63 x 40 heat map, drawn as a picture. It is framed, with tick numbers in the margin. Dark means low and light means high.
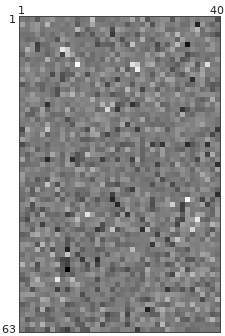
There is no seam. No single row or column stands out from its neighbours. A few values lie far out on both sides of the bulk. Neither half mirrors the other. The texture is fine-grained noise. No regular stripes run through it. On average the colour sits 50% of the way up the scale. No overall slope runs across the table.
